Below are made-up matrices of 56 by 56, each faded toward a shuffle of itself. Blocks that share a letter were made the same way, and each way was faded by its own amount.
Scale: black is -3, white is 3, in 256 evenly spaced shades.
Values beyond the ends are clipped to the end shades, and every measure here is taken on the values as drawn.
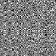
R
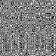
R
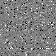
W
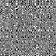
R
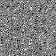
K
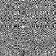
R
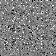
W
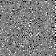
K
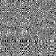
R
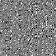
K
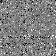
W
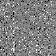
K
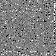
W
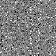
K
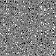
K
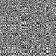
R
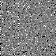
K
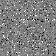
W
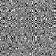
R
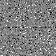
W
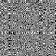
R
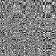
R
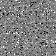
W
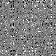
K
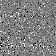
W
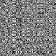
R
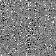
K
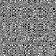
R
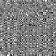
R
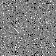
W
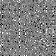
K
